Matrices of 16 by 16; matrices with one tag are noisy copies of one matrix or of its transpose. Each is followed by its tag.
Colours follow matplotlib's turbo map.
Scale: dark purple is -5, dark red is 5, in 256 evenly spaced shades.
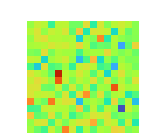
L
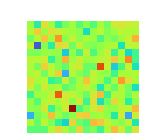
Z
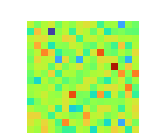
Z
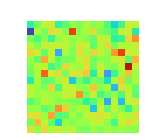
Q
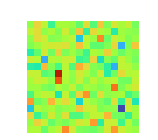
L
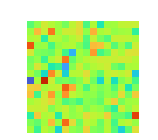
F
